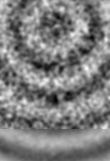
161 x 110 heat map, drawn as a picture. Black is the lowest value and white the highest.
Concentric rings centre on the top middle. The centre is the ninth with the lowest average. No lone cell stands out from its neighbours. There is no overall slope. The bottom part is calmer, past a seam about 80% of the way down.
